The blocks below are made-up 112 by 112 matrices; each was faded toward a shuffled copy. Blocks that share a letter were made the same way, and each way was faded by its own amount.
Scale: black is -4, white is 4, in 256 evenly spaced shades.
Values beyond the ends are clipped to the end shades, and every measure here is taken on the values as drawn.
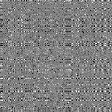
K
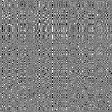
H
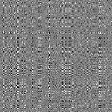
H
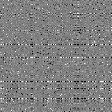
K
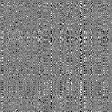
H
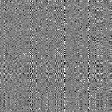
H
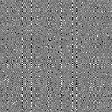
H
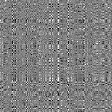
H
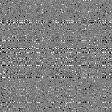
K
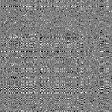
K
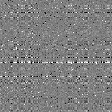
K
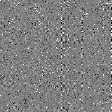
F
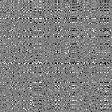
K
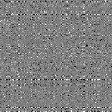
K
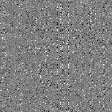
F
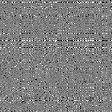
K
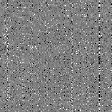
F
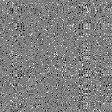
F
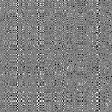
H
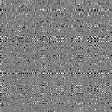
K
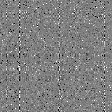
F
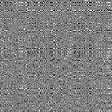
K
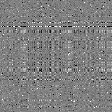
K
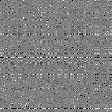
K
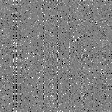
F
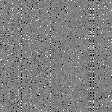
F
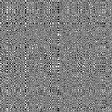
H
